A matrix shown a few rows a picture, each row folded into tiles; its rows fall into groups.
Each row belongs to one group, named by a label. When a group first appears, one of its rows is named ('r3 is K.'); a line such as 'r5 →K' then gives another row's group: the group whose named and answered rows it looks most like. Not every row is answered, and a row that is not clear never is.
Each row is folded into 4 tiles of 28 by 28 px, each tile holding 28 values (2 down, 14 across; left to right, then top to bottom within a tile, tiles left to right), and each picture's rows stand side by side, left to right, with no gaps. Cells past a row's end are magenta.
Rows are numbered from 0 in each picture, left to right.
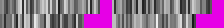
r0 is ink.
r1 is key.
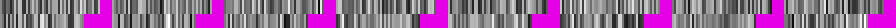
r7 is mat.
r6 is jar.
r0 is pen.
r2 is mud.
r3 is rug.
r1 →key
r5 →ink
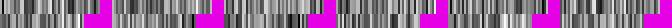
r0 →mat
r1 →key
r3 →pen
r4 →mat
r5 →pen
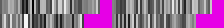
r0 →mud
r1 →pen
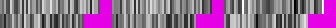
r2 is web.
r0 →ink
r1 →ink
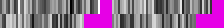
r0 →web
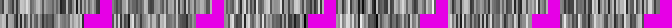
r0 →jar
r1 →pen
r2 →ink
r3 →mud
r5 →pen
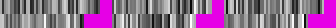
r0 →key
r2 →mat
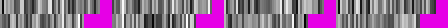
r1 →mud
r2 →key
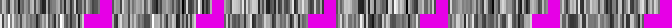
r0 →web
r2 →rug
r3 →mud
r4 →web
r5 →rug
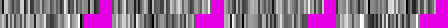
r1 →mud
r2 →key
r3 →web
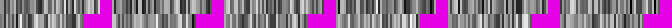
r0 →pen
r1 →key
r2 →rug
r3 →mat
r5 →mud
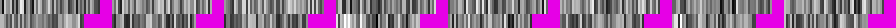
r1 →ink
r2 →ink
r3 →web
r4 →mud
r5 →rug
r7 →rug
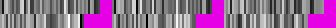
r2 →rug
